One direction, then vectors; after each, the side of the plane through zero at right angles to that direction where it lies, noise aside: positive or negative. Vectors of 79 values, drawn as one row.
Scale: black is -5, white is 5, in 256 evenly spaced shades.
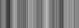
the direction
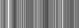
negative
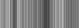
negative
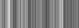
negative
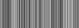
positive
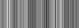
negative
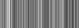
negative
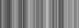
positive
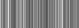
negative
